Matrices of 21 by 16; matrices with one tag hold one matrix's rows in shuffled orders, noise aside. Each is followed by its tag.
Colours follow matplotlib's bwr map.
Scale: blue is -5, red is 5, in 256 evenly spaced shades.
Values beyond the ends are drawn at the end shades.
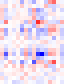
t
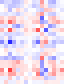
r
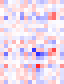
t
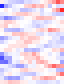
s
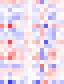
r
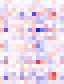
t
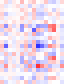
t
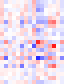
t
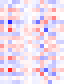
r
